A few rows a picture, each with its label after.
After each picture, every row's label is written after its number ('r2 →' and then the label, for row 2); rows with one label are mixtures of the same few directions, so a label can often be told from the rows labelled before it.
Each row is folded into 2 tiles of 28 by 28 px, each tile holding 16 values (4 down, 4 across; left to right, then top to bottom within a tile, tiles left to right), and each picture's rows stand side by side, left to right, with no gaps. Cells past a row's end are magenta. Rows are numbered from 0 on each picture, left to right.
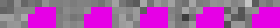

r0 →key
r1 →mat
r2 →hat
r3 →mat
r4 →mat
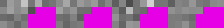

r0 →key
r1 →key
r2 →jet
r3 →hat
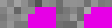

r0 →jet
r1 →hat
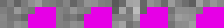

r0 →jet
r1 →jet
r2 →key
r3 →hat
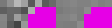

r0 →hat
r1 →hat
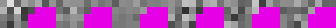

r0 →key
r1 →key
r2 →hat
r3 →mat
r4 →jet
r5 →hat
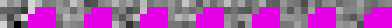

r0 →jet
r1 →jet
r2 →jet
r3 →jet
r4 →hat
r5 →key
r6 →hat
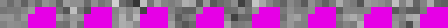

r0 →key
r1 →key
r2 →hat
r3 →hat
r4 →jet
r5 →mat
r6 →hat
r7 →hat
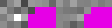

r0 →mat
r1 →jet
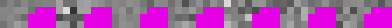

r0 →jet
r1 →key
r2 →jet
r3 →jet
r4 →hat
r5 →key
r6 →mat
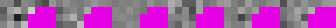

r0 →mat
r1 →hat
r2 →jet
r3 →key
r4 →mat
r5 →hat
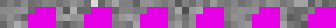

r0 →jet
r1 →jet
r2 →hat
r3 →key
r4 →hat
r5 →hat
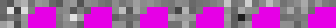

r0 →key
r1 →mat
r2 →key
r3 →key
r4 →mat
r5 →key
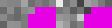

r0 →mat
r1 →hat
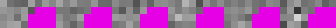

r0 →hat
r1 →hat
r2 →key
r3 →jet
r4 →jet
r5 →mat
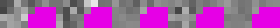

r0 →key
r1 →jet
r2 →key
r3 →key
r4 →key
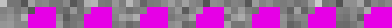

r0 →hat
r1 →jet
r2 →jet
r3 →jet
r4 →mat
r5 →jet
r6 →hat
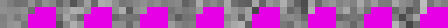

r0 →hat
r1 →hat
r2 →key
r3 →jet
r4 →hat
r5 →key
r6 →key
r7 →jet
